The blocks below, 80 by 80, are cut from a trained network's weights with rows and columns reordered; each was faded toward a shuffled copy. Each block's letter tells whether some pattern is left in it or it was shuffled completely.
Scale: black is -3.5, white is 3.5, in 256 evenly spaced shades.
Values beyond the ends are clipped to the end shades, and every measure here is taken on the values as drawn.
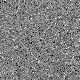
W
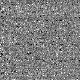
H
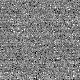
H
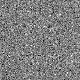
H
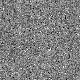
H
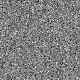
W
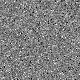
W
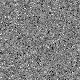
W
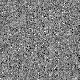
H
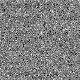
H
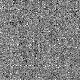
H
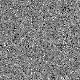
H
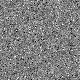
W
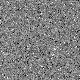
W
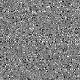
H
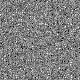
H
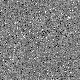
W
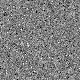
W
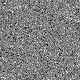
W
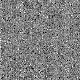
H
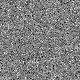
W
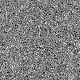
W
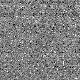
H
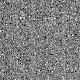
H
